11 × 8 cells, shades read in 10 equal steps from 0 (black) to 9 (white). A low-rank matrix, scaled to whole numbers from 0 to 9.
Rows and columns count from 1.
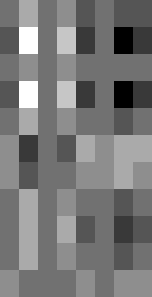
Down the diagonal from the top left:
4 9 4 7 4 5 6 4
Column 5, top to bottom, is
3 2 4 2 4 6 5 4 3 4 5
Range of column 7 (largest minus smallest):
6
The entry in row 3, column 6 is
4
